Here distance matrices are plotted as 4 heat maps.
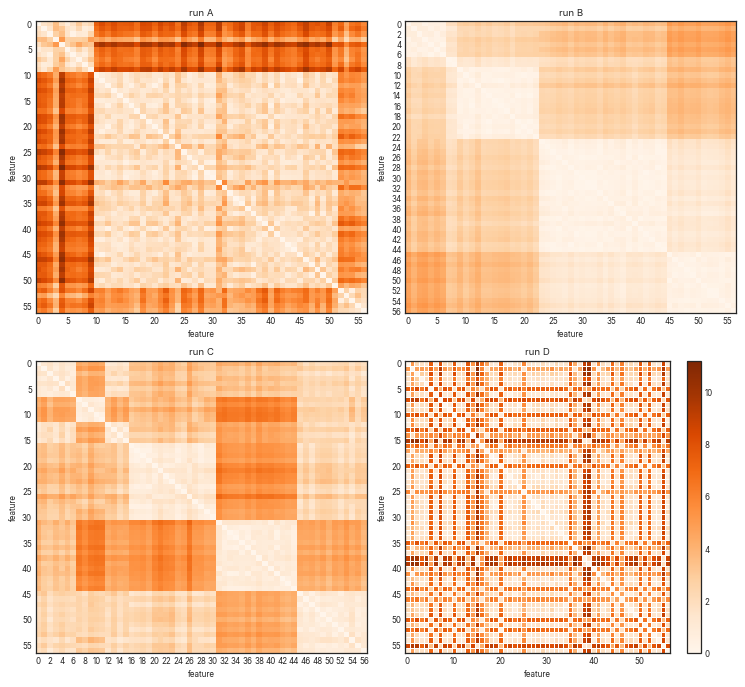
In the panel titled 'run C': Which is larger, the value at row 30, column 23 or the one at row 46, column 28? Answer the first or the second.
the second
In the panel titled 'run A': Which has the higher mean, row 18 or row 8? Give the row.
8
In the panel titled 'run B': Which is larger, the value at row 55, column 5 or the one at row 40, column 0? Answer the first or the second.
the first
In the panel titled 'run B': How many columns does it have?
57
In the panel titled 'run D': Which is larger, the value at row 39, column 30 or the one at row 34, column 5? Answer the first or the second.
the first
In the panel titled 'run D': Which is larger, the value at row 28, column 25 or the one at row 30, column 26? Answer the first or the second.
the first
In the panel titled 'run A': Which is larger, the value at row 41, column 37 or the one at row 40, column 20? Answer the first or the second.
the first
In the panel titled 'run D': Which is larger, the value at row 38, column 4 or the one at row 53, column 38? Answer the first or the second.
the first
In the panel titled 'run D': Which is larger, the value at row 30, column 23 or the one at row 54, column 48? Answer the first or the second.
the second
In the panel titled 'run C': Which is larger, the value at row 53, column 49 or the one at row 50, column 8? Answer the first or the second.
the second
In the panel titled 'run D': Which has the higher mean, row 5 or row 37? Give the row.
5
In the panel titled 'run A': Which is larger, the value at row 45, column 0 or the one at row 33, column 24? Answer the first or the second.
the first
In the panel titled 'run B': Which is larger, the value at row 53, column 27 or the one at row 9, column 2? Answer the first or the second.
the second
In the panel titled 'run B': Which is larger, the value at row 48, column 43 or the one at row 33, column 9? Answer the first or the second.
the second
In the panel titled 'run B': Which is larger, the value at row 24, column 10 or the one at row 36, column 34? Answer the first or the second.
the first
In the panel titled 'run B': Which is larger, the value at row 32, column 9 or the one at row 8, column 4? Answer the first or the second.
the first
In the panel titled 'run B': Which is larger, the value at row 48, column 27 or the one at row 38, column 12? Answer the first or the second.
the second
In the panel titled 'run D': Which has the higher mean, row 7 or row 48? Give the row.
7
